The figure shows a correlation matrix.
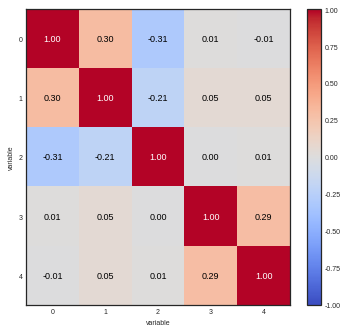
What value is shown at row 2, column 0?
-0.31
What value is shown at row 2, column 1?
-0.21
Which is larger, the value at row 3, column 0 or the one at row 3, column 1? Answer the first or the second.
the second
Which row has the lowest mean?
2
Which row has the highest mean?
3
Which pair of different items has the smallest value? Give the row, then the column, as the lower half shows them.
2, 0
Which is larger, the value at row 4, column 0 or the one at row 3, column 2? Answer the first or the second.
the second
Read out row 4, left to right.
-0.01 0.05 0.01 0.29 1.00
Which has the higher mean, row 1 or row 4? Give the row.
4
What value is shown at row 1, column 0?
0.30
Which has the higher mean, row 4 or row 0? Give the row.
4
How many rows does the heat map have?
5
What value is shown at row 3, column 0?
0.01
